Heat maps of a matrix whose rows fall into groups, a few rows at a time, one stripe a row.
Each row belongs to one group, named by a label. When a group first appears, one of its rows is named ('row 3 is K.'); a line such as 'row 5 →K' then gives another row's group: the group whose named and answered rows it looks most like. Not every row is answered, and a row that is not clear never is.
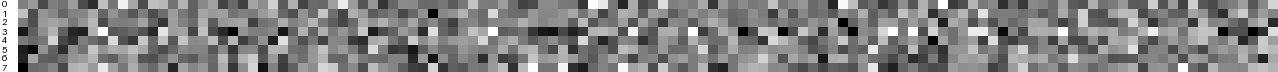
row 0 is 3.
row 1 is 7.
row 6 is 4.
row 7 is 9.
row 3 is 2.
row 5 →9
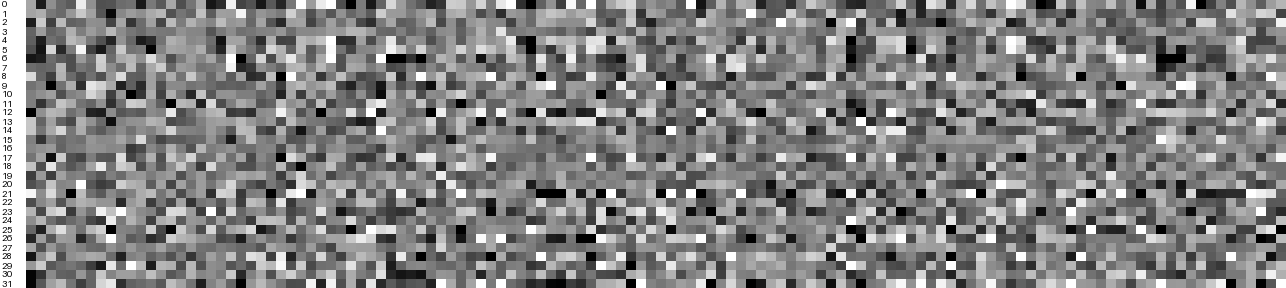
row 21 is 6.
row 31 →2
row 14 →6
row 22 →4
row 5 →6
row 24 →3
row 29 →3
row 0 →6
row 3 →2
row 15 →9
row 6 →9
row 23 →7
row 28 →4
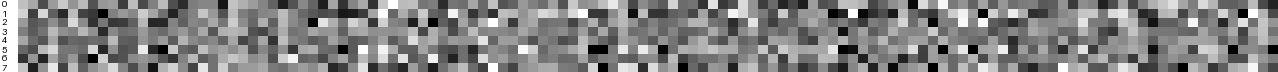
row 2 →7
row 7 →7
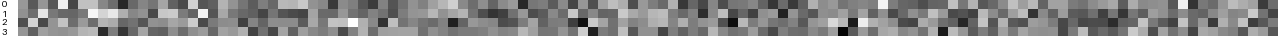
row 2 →2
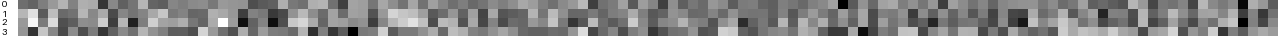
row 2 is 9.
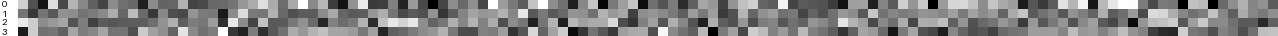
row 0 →7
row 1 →9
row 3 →9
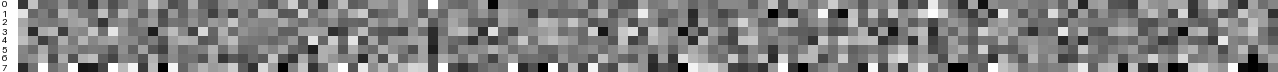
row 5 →7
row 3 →7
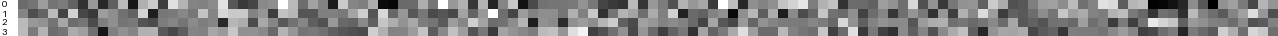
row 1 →7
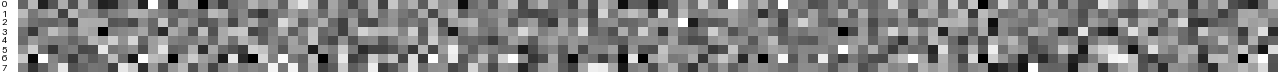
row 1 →6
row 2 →6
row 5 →3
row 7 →3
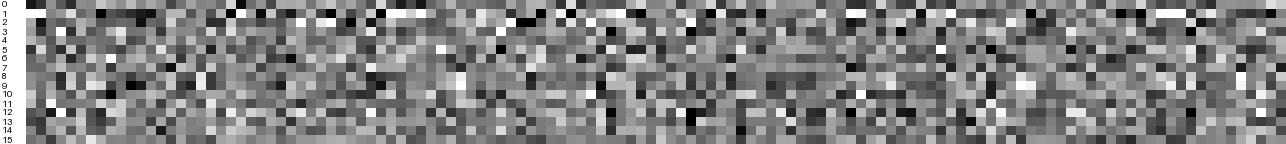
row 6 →9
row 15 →2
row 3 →7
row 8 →3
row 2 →6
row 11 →7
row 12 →7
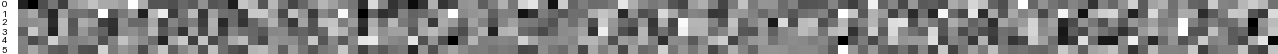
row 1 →3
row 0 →9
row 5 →3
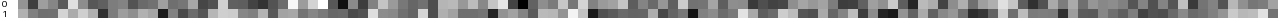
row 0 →6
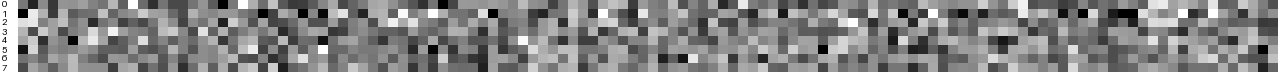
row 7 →4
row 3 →7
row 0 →9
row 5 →4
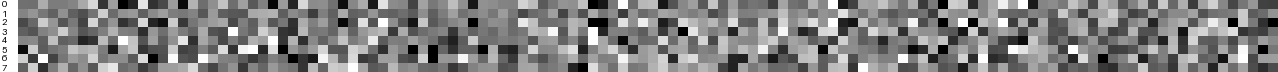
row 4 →3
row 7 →2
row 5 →4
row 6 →7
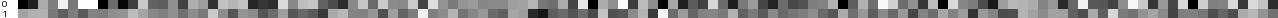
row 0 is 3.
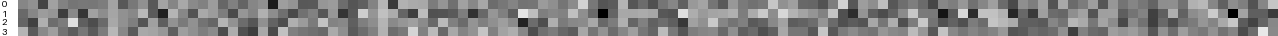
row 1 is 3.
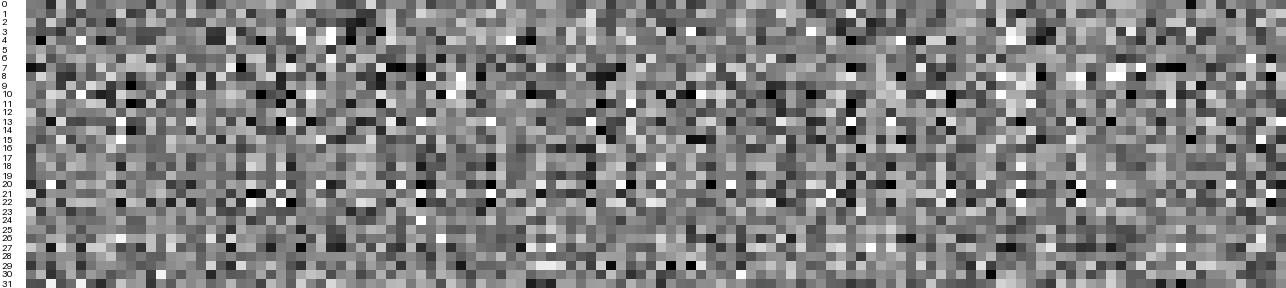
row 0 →7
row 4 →6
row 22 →4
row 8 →3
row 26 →7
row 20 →4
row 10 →6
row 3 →6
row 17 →4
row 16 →2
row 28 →2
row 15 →7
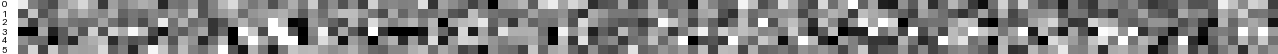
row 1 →2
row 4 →6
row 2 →6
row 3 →9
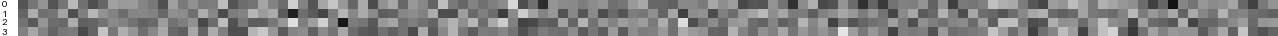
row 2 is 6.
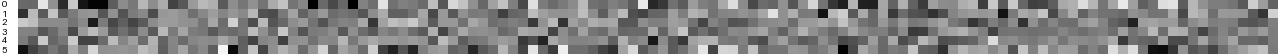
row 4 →6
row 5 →9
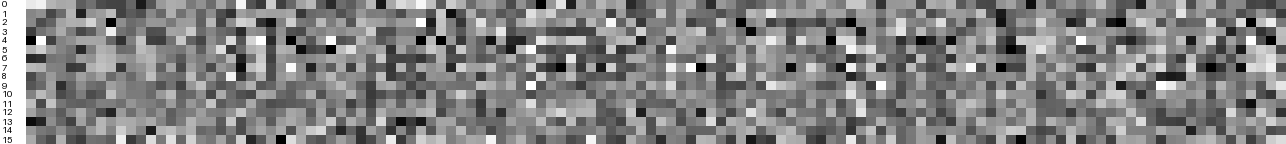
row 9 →9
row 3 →2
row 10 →3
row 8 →9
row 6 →9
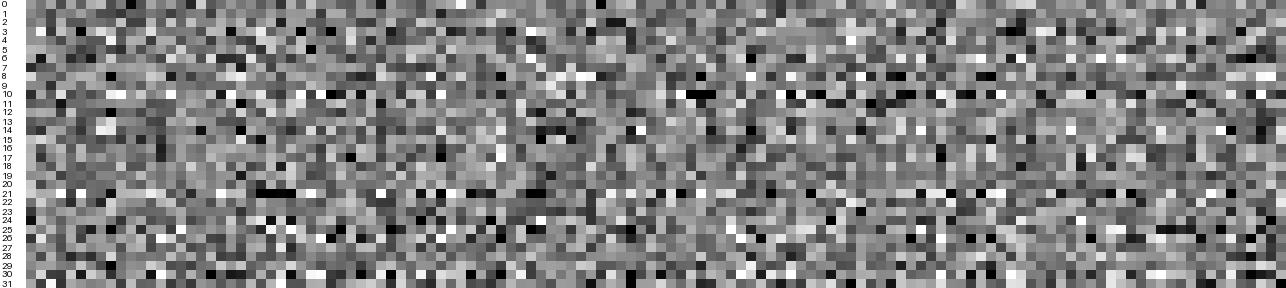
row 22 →3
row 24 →4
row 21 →6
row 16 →7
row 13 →2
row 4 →3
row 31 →4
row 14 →2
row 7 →9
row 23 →2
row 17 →7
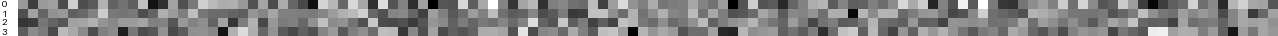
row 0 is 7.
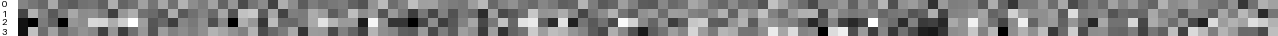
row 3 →4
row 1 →4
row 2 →9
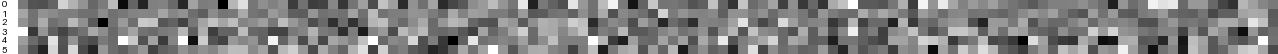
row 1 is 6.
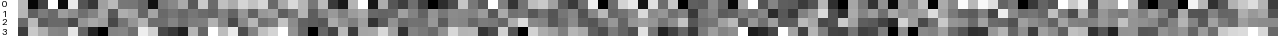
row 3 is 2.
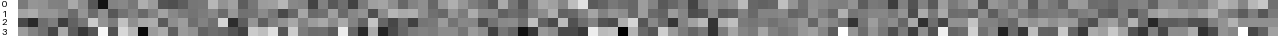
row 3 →3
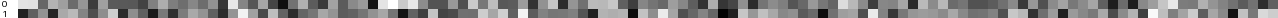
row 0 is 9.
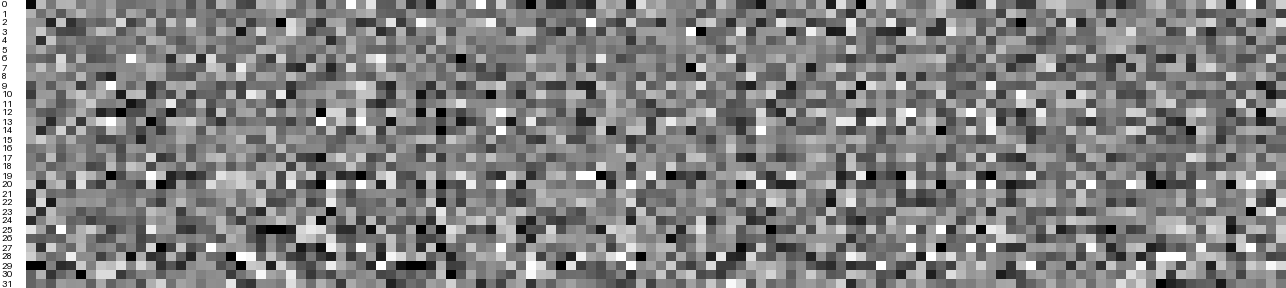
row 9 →2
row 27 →7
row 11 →3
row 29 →9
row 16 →4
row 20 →7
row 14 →7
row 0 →2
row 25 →6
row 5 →3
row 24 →2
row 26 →6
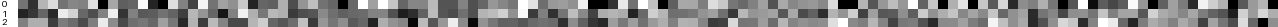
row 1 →9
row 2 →3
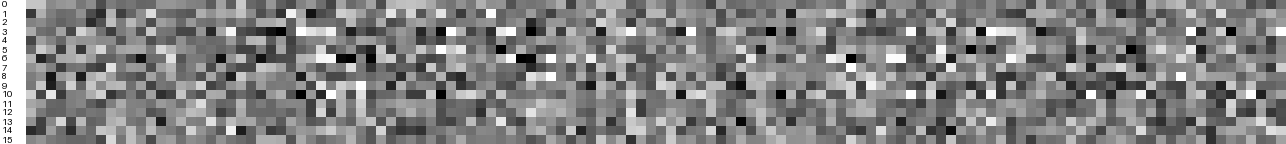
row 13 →7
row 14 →9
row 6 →6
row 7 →3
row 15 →3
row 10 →7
